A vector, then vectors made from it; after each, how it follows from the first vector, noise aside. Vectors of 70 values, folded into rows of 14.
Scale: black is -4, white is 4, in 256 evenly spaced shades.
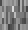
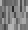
negated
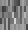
reversed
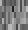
negated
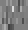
partly zeroed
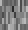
negated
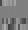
partly zeroed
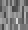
wrapped around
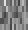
wrapped around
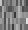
wrapped around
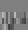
partly zeroed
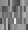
reversed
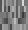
wrapped around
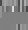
partly zeroed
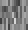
reversed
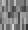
wrapped around
